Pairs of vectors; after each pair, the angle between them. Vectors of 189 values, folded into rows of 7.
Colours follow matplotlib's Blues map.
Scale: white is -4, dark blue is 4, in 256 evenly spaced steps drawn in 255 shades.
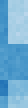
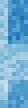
nearly opposite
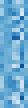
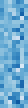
nearly opposite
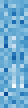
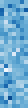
orthogonal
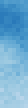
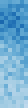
nearly parallel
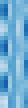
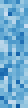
partly opposed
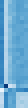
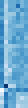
nearly parallel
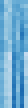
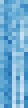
nearly opposite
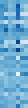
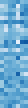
nearly opposite
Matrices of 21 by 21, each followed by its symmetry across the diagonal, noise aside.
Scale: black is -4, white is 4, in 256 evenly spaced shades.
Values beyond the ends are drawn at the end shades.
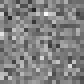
neither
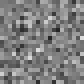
antisymmetric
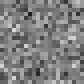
antisymmetric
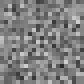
antisymmetric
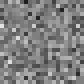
antisymmetric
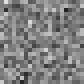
neither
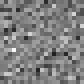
neither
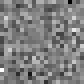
antisymmetric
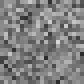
neither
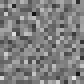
antisymmetric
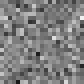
antisymmetric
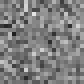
antisymmetric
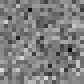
neither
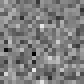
neither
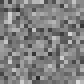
neither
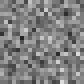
neither
